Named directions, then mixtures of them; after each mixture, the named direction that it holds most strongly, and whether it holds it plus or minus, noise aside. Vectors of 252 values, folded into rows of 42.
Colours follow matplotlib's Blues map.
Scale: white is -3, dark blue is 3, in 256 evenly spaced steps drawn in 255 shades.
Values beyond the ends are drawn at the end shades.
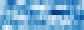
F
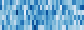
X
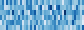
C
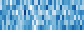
X, minus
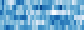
F, minus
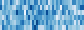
X, plus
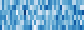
X, minus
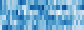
F, minus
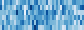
X, plus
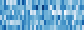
C, minus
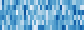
X, minus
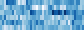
F, plus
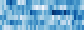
F, plus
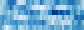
F, plus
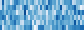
X, minus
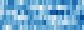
F, plus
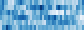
F, minus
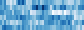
F, minus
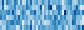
C, plus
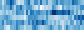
F, plus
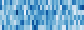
X, plus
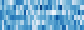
X, minus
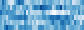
F, minus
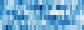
F, minus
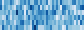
X, plus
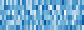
C, minus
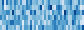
C, plus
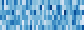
C, plus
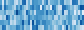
X, plus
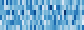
C, plus
